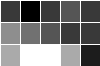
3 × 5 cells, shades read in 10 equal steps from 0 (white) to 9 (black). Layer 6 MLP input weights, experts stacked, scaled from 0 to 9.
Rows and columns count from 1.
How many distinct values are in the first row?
3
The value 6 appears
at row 1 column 4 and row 2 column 3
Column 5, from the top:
7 7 8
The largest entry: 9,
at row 1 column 2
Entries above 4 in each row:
5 4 1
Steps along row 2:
up up up same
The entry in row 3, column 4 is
3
